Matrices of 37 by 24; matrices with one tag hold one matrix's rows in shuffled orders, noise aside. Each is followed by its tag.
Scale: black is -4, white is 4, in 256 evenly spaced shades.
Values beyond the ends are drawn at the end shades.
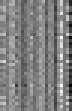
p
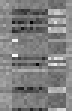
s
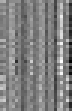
p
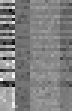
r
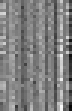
p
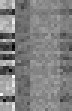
r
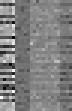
r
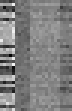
r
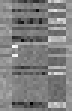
s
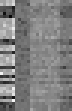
r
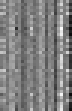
p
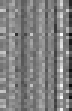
p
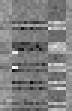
s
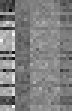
r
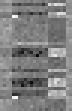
s
